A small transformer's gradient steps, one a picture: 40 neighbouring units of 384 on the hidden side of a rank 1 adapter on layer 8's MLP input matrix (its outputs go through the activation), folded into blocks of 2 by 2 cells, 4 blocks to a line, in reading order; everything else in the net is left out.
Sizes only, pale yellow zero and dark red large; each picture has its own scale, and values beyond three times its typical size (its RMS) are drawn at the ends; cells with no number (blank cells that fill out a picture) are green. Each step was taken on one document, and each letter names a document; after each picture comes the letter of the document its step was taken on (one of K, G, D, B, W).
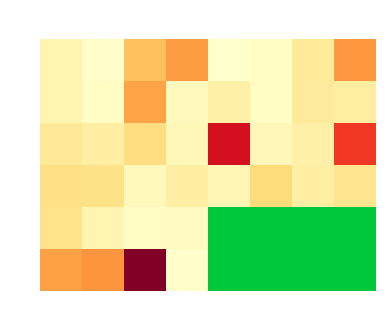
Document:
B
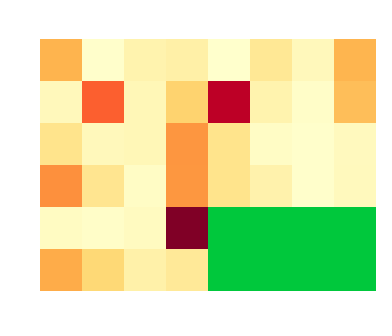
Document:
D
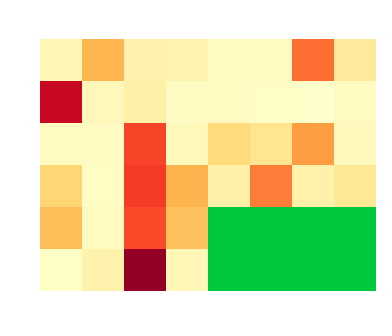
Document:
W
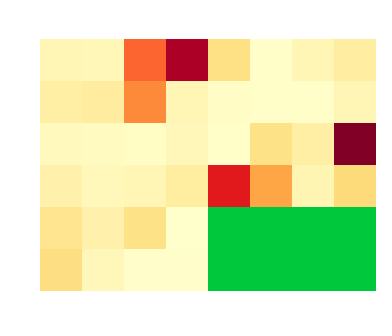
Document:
B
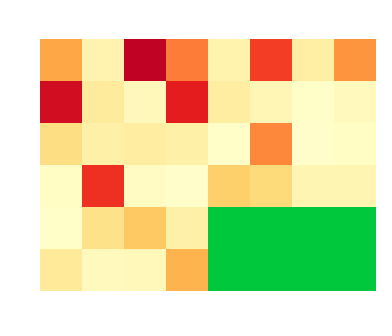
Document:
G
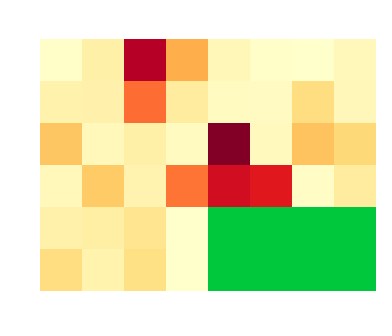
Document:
B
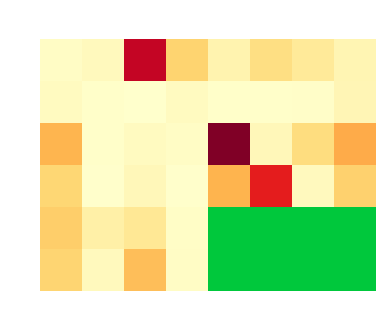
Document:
B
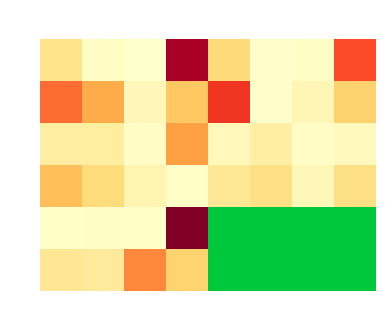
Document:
D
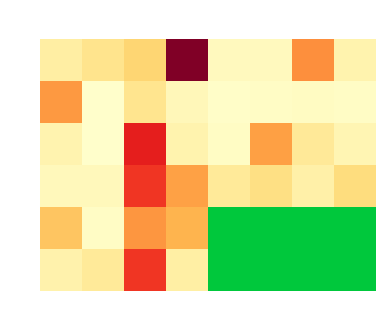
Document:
W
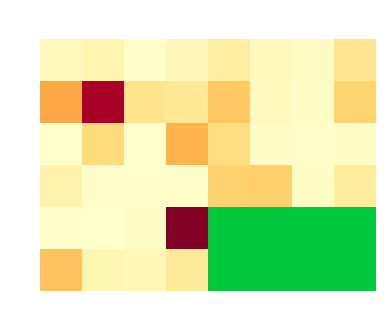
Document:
D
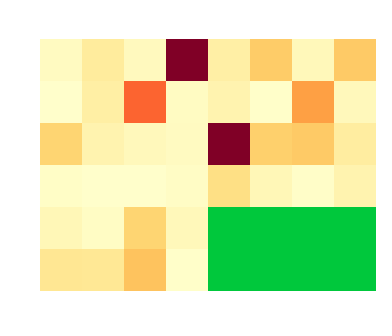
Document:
B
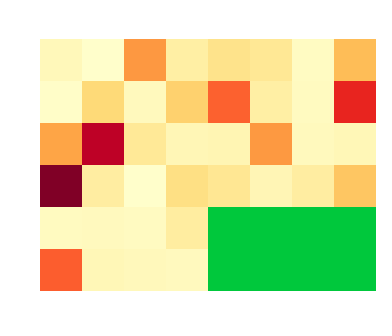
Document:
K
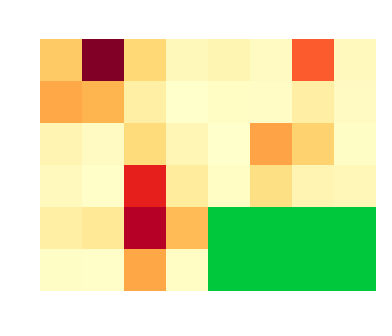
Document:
W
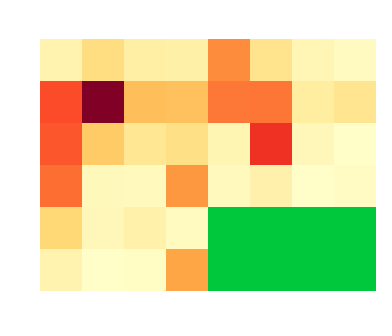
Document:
K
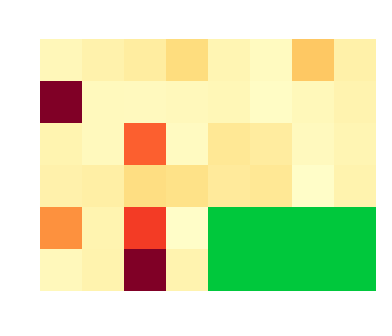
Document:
W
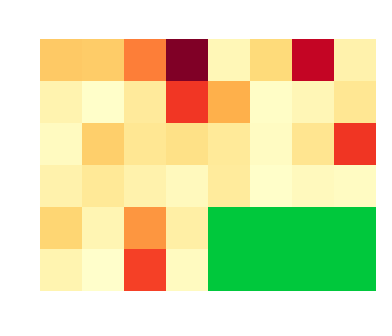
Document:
G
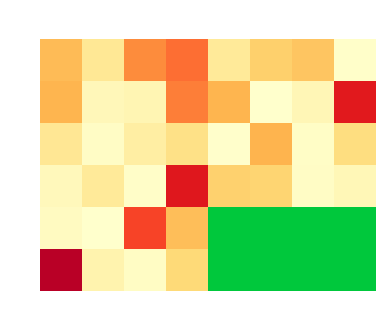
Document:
G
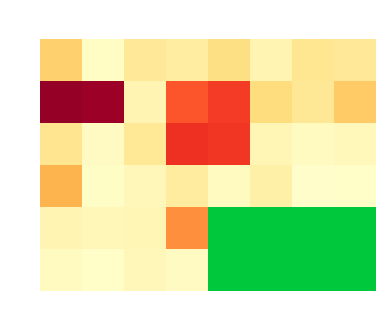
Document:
D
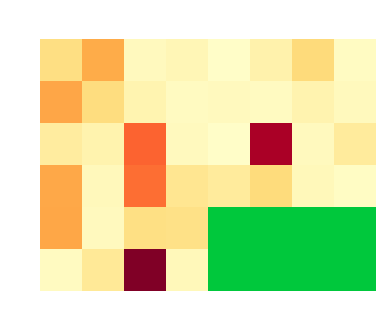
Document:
W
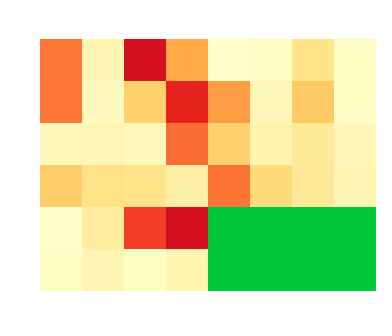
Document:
G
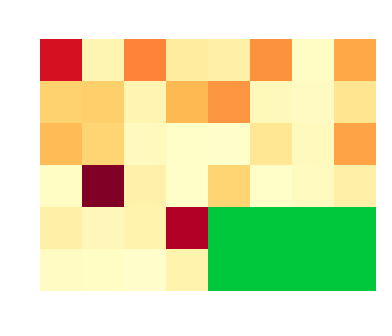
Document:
G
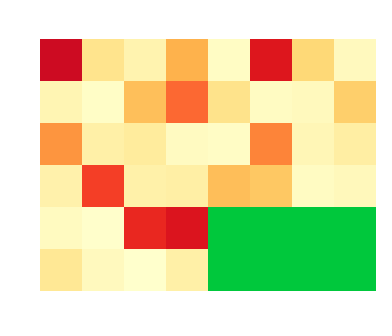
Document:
G
